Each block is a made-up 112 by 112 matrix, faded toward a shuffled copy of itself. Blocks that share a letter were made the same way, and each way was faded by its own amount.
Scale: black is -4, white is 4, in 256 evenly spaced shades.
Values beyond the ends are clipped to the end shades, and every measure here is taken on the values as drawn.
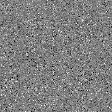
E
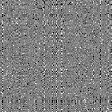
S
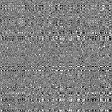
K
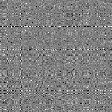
K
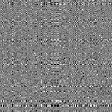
K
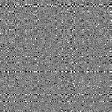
K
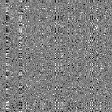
S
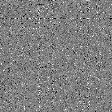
E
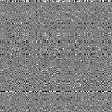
K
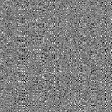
S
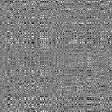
K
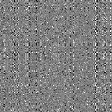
S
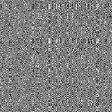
S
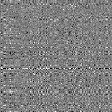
K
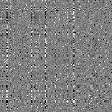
S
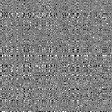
K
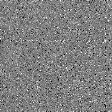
E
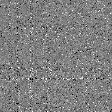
E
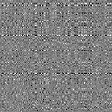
K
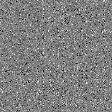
E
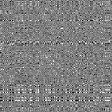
K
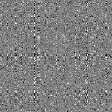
S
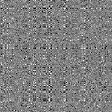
S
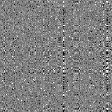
S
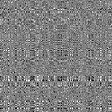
K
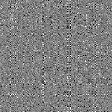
S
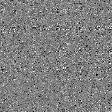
E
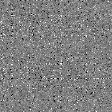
E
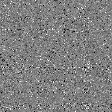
E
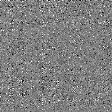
E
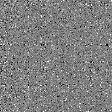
E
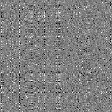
S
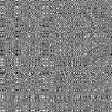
K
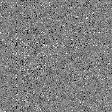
E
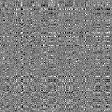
K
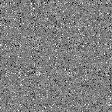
E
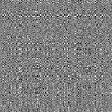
K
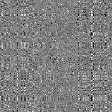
S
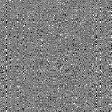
S
